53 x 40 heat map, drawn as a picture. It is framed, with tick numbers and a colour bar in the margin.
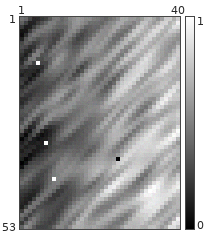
Values rise toward the right. Four lone cells stand out: three far higher and one far lower than their neighbours. The grain runs diagonally up to the right.
